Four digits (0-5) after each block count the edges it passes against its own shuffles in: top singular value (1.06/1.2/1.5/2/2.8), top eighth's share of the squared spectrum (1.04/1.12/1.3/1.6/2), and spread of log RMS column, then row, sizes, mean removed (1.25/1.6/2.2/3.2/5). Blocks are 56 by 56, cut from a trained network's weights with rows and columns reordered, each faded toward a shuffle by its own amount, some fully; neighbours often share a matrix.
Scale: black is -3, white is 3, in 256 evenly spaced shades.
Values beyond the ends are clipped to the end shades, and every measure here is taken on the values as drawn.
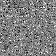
2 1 0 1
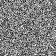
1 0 0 0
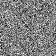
0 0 0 0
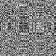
4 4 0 3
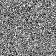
2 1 0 0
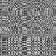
5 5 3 3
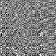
4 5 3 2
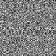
4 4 1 2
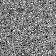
0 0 0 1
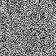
3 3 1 0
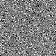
3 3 1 1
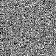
2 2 1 0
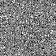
2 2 0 0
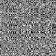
4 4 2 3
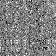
3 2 0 0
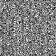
2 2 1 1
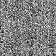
2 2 0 0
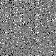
3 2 0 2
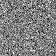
0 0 0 0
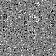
3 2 1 1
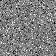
0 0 0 0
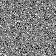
0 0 0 0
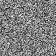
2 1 0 0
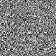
3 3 0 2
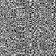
4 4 3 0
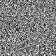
3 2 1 0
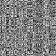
4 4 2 2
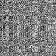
4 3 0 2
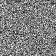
0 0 0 0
